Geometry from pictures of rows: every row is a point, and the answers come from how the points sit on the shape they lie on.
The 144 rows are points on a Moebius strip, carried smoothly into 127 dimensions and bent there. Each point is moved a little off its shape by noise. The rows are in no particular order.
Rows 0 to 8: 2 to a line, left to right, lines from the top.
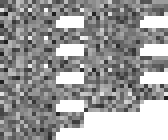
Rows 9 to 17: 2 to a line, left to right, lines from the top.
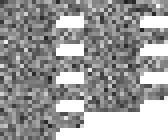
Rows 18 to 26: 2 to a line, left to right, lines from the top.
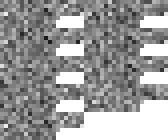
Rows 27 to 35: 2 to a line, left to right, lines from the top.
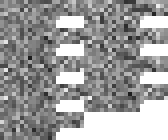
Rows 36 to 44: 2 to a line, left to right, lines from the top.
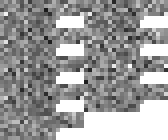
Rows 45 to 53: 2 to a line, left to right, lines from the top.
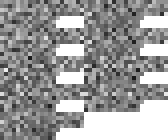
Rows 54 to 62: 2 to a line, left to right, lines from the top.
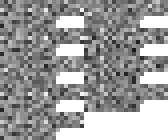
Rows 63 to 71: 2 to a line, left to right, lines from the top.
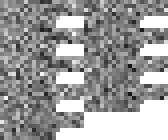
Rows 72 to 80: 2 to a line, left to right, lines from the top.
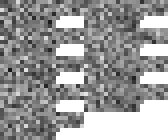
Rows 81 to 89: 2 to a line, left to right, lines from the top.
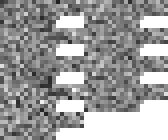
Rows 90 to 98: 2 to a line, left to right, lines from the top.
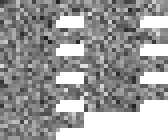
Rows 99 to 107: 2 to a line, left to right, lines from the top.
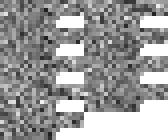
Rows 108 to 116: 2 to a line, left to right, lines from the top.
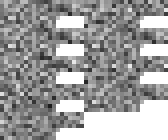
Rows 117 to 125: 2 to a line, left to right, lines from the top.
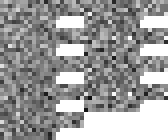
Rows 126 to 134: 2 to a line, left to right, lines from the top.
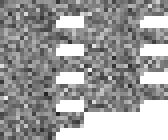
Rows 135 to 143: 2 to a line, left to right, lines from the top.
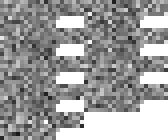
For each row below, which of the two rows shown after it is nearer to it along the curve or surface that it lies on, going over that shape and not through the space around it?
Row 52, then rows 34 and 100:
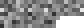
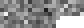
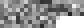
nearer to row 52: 100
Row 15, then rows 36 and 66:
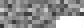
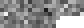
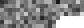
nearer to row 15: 66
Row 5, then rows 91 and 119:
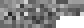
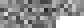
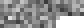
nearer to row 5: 91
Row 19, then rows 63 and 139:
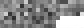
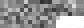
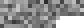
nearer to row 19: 63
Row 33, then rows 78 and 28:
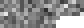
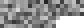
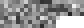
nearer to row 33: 28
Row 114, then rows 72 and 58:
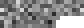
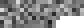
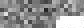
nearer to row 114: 72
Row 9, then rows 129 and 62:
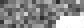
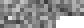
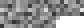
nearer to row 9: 62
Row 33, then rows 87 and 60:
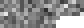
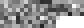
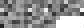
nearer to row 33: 87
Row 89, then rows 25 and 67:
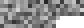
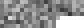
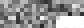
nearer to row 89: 25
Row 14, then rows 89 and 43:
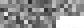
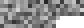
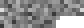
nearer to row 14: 89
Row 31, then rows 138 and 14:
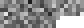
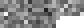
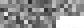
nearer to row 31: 138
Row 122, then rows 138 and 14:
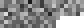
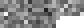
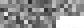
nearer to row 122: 138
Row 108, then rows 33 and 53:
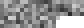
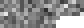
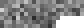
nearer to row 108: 33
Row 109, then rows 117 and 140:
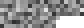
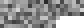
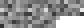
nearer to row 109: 140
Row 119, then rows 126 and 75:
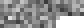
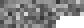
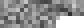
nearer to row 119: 75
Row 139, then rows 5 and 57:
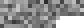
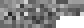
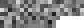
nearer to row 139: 57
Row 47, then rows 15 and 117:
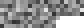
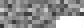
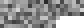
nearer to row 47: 15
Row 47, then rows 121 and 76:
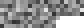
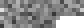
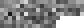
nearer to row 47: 121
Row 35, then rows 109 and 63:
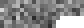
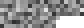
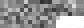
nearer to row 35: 109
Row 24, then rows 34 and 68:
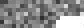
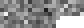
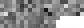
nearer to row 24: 68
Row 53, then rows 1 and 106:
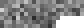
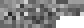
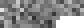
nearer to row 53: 106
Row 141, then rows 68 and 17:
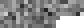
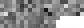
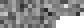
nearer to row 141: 17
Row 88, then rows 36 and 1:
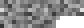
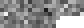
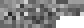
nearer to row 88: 1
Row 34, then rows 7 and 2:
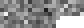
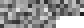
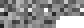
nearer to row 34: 7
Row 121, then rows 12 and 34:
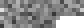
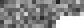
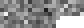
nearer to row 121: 12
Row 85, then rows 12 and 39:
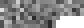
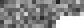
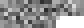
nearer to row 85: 12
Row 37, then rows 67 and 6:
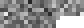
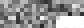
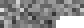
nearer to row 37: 67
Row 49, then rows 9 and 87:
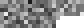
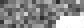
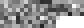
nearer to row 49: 87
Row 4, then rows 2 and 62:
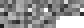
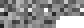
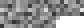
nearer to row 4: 62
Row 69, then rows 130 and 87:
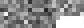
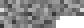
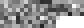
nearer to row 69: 87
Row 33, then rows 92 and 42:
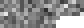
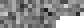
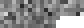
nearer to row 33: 92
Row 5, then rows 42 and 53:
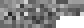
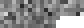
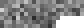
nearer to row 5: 42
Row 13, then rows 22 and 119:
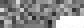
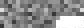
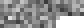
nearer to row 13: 22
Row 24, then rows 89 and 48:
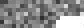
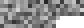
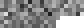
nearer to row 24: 48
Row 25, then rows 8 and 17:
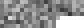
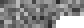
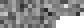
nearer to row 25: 17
